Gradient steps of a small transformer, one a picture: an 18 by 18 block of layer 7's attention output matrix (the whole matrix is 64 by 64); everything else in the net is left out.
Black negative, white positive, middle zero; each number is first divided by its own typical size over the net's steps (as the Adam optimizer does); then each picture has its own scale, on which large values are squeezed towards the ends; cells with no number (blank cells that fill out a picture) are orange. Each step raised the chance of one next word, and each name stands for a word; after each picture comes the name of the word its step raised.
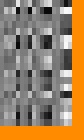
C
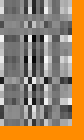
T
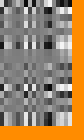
C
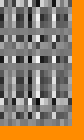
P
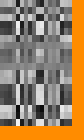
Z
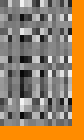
P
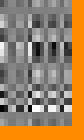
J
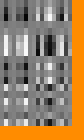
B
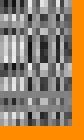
P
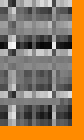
C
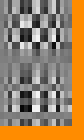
J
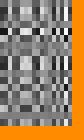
B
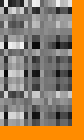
C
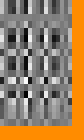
T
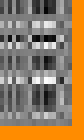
T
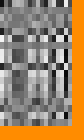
P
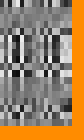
P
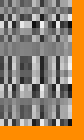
Z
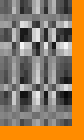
J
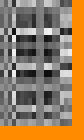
P
